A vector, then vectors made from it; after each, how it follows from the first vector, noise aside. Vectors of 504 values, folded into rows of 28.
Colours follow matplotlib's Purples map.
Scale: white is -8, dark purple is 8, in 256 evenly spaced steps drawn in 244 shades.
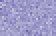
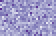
scaled up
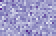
scaled up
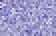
scaled up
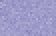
shrunk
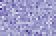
scaled up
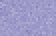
shrunk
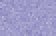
shrunk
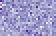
scaled up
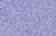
shrunk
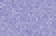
shrunk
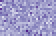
scaled up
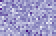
scaled up
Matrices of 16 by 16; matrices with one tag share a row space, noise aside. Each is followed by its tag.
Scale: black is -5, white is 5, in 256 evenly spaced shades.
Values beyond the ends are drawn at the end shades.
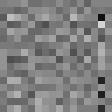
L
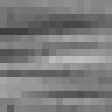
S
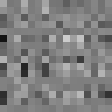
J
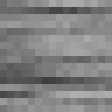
S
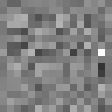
L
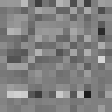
L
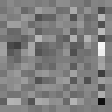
L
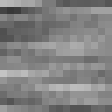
S
